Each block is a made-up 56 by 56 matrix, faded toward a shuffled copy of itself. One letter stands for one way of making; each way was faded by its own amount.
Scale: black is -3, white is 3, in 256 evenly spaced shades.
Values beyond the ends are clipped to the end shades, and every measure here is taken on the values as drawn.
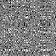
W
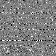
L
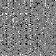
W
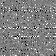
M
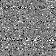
L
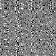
W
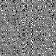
W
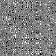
W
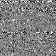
L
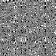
W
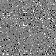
M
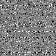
L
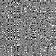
W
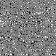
M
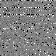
M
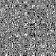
W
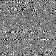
L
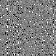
W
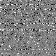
L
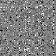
W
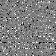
M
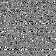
L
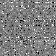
M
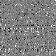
M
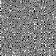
W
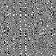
W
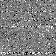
L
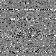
L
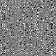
W
